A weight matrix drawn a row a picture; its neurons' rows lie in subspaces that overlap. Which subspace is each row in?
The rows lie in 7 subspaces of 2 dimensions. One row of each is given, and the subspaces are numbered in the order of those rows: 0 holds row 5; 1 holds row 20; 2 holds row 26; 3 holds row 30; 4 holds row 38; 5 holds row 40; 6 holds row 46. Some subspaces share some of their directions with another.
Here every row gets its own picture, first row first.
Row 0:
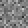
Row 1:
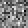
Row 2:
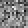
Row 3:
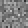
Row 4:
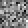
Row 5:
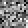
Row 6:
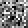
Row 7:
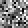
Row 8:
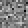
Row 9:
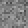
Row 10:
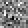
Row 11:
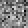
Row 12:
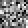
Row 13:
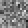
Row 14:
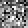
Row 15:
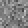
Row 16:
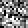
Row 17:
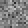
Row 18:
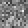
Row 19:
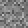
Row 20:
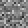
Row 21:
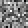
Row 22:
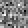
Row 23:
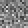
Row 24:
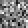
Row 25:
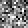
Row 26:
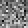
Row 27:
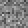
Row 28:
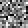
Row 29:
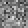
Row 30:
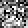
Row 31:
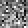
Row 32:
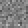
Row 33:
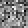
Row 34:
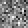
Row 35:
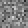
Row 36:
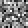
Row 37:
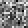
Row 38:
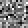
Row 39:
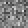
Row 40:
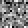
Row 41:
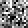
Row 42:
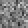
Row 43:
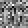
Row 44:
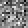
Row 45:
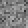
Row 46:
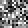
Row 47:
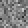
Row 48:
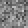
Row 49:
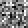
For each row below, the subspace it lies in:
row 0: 1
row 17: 6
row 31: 2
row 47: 1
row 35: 5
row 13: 0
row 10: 3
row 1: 2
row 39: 2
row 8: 4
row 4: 0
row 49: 3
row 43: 2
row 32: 4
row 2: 6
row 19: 1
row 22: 3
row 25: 6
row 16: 3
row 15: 1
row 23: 2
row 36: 5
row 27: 1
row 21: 5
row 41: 6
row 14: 3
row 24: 0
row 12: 0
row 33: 6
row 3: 5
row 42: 0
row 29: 3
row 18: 4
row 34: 6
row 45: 0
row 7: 6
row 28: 4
